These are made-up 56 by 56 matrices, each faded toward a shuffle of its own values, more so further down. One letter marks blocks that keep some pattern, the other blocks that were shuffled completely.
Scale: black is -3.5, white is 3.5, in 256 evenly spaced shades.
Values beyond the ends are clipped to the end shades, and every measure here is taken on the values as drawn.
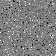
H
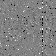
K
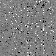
K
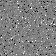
H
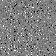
K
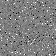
H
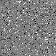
K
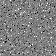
H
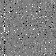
K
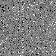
K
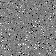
H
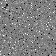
H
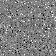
K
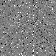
K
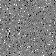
K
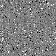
K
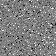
H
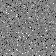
H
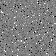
H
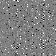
K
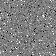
H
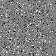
K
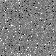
K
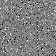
K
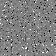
K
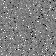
H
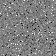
H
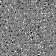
K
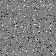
H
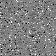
K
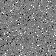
H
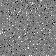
H
